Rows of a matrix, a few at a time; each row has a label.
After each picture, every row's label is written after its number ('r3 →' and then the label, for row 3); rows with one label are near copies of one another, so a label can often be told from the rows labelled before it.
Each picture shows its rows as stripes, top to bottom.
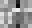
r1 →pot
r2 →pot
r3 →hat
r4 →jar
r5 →jar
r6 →jar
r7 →pot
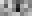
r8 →jar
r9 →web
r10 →pot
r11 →hat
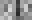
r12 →pot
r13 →web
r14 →web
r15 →pot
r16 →jar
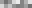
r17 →hat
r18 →jar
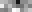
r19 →pot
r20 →jar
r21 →hat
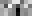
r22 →hat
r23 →web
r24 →pot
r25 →pot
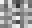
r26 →jar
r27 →web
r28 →hat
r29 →jar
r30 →hat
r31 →jar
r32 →hat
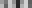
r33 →web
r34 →web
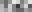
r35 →hat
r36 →web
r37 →jar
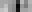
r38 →pot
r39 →pot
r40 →pot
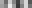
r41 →web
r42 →web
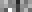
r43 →pot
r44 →pot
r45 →web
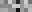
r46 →web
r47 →hat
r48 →pot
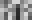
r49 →hat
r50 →web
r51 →pot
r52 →web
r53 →web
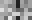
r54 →pot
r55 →pot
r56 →jar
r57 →hat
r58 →web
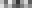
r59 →web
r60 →jar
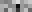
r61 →hat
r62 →pot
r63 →web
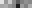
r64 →jar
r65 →pot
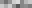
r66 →hat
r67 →jar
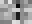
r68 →jar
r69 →pot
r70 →hat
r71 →pot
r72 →pot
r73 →hat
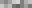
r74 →hat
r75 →jar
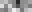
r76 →pot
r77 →jar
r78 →hat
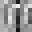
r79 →pot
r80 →hat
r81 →web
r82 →web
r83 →web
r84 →web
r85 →pot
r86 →pot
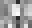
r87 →pot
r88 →hat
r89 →hat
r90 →hat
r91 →pot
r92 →jar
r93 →web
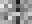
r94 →pot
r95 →jar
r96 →pot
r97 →hat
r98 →web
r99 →pot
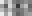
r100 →jar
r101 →web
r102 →jar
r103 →jar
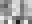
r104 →hat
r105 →hat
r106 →hat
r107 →hat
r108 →jar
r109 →web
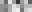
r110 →web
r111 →hat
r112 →hat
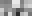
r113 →hat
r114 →hat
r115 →jar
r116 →web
